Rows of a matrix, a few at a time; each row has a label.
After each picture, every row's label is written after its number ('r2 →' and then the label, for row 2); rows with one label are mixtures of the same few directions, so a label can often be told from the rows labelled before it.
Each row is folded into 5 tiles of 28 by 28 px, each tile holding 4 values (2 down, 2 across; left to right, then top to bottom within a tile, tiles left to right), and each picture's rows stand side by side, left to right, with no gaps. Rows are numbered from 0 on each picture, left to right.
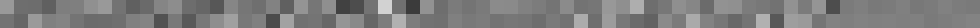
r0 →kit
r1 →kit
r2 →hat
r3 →kit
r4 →kit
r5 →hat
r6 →kit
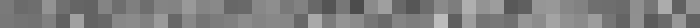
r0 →hat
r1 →kit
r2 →kit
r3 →kit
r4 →hat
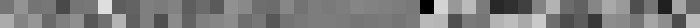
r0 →hat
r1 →kit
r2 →kit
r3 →kit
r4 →hat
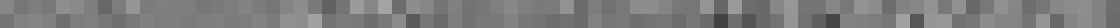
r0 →hat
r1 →hat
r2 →hat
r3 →kit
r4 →kit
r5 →kit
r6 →hat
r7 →hat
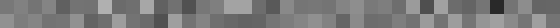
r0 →hat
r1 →kit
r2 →hat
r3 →kit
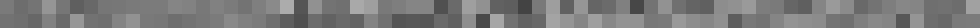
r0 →hat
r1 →kit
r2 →kit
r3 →hat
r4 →kit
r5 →kit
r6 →hat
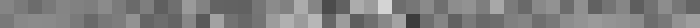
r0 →kit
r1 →hat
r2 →hat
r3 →kit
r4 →kit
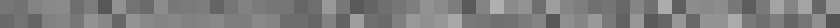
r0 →hat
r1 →kit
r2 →hat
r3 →hat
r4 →hat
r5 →hat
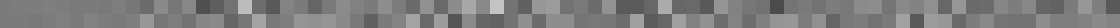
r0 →hat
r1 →hat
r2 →kit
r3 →kit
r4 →hat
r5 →kit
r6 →hat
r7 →hat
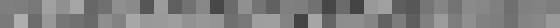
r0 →kit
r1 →kit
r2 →kit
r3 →kit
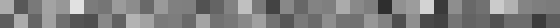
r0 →kit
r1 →hat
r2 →hat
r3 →kit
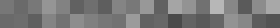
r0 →hat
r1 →kit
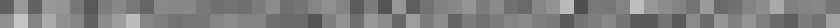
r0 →kit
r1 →kit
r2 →hat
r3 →kit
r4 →kit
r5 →kit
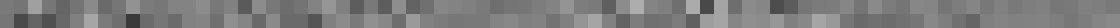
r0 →kit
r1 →hat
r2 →hat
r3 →kit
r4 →hat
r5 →kit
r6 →kit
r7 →kit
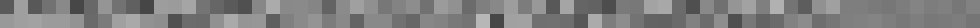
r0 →kit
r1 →kit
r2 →hat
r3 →hat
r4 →kit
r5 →kit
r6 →hat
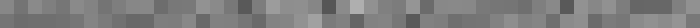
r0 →kit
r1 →hat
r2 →hat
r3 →kit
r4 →kit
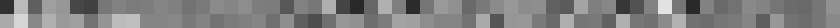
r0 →kit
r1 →hat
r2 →hat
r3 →hat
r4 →hat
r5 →hat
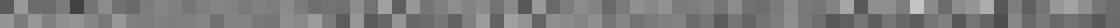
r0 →kit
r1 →hat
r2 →hat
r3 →hat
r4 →hat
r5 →kit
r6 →kit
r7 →kit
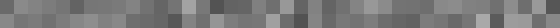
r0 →kit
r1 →hat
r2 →kit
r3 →hat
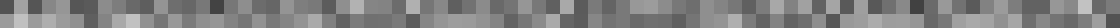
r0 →kit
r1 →kit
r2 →hat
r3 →kit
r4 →kit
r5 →hat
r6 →kit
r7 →hat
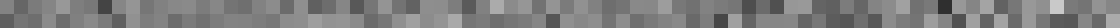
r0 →hat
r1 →kit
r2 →kit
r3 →hat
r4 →hat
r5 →kit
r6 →hat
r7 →kit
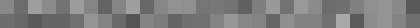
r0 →kit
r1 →kit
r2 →hat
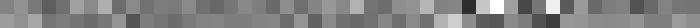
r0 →hat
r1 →hat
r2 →kit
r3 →hat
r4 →kit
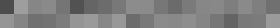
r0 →kit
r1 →kit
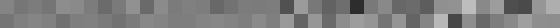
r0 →hat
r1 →kit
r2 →kit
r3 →kit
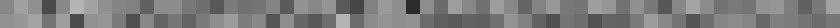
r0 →hat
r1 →kit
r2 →hat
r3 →kit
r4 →kit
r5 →hat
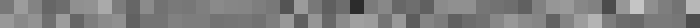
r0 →hat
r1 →kit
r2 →kit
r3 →kit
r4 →hat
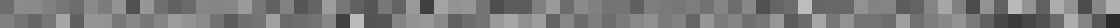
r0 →hat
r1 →kit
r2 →hat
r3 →kit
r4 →kit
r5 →hat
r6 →hat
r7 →kit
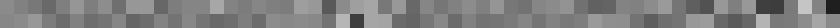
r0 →hat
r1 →kit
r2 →hat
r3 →kit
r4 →kit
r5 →hat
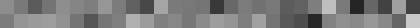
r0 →kit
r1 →kit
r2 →hat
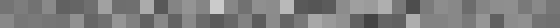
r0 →hat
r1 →kit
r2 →kit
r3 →hat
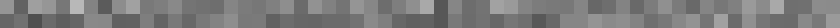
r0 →kit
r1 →kit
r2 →kit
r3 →kit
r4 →kit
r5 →kit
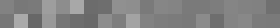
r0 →kit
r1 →hat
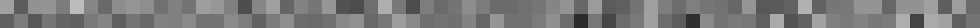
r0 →kit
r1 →hat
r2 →hat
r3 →hat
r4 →kit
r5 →hat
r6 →hat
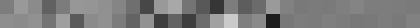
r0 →hat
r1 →kit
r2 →kit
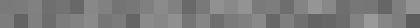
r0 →kit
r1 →hat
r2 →kit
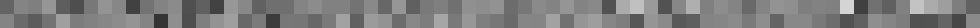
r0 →hat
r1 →kit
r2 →hat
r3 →kit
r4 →hat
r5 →hat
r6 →kit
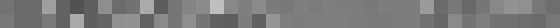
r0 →hat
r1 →kit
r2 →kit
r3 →kit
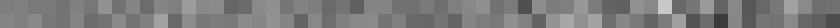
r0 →hat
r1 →kit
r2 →kit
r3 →hat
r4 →hat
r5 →kit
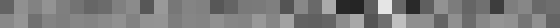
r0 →kit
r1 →kit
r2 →hat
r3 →kit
